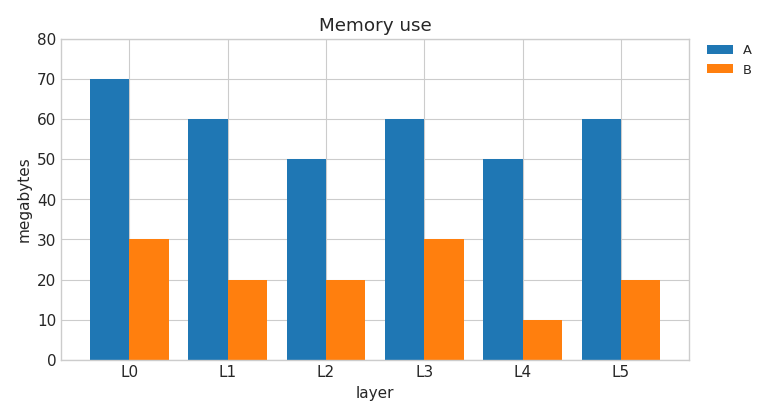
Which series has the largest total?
A
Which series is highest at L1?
A
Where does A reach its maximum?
L0
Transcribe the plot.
Title: Memory use
x-axis: layer, ticks L0 L1 L2 L3 L4 L5
y-axis: megabytes, ticks 0 10 20 30 40 50 60 70 80
Legend: A, B
Values:
A: 70 60 50 60 50 60
B: 30 20 20 30 10 20
